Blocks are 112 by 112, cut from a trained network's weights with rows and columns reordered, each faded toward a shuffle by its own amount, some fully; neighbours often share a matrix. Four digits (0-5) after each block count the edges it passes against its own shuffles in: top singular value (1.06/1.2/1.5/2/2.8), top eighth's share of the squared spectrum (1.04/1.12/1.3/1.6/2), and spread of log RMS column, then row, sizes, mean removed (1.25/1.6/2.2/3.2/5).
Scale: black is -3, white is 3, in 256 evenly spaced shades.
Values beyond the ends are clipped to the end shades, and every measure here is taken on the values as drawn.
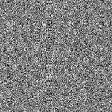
4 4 2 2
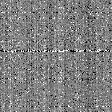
4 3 0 3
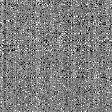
3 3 0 3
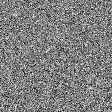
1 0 0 0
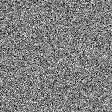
1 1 0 0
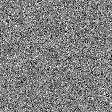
1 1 0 0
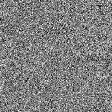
3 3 1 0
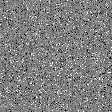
1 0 0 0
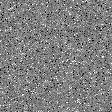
0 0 0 0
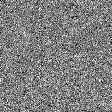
3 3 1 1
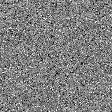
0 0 0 0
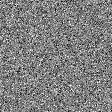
1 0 0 0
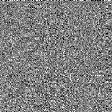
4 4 2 2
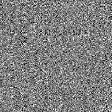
3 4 2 2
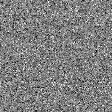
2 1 0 0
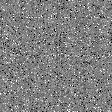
1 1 0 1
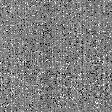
3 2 0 2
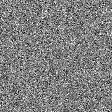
2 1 0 0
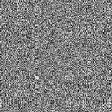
4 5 3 1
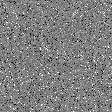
0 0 0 0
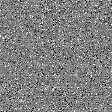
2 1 1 0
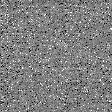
2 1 2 0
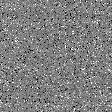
1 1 1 0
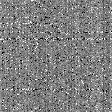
3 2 0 2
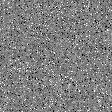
0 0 0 0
